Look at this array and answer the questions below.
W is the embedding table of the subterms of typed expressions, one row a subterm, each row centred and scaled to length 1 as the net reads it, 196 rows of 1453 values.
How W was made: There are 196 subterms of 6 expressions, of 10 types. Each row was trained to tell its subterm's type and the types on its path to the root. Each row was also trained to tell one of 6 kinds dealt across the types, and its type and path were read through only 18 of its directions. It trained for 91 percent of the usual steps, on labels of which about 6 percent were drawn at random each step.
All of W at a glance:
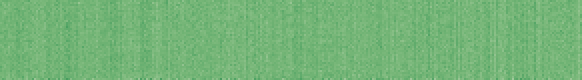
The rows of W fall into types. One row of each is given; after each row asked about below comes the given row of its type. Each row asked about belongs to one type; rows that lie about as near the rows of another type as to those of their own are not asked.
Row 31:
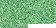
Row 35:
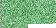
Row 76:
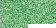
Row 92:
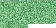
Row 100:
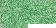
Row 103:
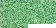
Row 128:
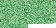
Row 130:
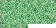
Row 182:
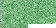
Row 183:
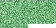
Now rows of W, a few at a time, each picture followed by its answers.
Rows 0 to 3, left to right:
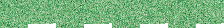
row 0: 35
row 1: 103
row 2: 103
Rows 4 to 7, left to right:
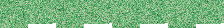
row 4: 100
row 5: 100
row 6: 31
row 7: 31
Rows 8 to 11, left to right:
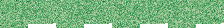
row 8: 92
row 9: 92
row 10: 92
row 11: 130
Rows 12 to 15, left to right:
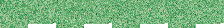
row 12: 100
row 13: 35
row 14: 130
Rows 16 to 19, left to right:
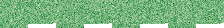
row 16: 35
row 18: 76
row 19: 31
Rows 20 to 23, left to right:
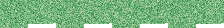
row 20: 130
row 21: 100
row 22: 100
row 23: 76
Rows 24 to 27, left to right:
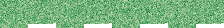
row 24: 183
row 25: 76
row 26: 76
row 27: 182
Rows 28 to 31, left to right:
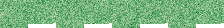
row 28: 76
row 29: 128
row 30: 31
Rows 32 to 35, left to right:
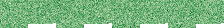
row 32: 182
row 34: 182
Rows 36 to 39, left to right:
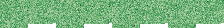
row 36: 130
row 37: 182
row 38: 182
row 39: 130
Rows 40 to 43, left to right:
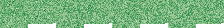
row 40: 35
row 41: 76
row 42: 100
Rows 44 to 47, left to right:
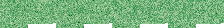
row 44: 35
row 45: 76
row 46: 100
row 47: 35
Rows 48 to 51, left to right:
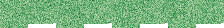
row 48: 92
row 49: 76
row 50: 130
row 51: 183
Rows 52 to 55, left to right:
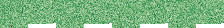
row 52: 128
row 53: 100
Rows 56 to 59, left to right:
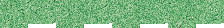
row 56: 183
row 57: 92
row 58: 92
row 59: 128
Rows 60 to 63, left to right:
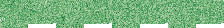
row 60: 92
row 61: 183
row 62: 130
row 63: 182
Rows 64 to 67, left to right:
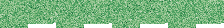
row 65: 35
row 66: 128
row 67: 35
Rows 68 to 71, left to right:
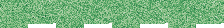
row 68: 100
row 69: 130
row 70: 128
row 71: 92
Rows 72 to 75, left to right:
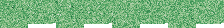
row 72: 76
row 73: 35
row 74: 92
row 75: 182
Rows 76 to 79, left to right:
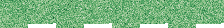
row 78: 92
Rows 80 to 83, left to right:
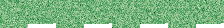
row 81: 103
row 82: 100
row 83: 76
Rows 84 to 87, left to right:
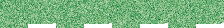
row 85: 182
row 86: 128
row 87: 76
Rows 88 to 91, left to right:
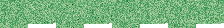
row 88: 100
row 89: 183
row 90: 76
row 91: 128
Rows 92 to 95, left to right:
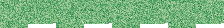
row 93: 35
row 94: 130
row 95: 103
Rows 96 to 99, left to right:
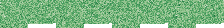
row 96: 100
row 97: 130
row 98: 130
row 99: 183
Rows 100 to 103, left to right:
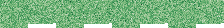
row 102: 130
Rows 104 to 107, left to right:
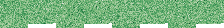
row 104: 92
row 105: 92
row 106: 103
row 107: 35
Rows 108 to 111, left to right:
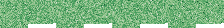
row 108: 92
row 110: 100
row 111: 103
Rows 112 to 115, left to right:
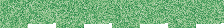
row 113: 92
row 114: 31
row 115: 92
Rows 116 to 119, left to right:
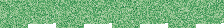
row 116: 182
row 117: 130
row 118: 183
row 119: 100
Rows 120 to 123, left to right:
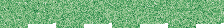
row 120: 76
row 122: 130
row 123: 103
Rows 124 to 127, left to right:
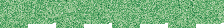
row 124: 130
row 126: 130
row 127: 128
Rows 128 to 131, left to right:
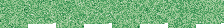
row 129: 31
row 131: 76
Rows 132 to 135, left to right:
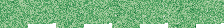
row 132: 31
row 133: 92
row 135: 182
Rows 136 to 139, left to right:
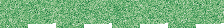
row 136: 76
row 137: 92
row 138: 128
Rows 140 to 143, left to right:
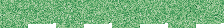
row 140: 92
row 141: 183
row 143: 128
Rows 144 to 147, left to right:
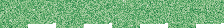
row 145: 100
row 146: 92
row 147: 182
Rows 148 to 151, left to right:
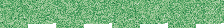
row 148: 128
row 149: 100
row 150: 76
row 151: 76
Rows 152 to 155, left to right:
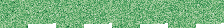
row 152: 31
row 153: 183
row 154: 92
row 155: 130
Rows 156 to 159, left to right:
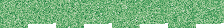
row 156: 183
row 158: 103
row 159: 31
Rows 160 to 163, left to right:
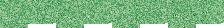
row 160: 100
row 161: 76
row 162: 182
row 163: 76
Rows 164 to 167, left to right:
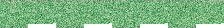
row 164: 100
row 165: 100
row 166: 31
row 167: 35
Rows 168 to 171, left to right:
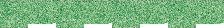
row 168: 128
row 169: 128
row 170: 76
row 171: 31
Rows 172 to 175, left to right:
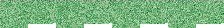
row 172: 100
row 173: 128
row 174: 100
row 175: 92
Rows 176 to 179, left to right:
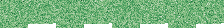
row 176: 35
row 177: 130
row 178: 128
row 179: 182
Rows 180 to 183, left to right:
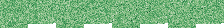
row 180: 76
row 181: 103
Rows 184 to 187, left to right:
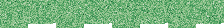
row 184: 128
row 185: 92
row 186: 182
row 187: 100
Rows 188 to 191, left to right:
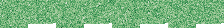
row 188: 128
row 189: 130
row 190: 182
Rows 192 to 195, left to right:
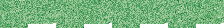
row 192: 130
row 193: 76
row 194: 130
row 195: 130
